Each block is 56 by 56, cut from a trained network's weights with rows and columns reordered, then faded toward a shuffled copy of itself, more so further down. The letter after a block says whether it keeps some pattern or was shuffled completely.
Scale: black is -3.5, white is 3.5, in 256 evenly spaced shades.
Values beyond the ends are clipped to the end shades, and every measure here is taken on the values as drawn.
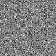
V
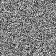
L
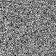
L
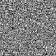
V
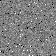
L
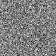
V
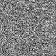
V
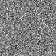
V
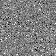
L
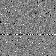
V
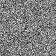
L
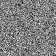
L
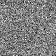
L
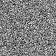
L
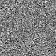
V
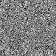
V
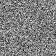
L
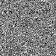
V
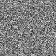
V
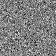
L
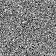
L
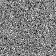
L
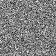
L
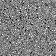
L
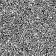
L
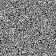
L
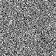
V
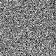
V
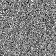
L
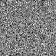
V
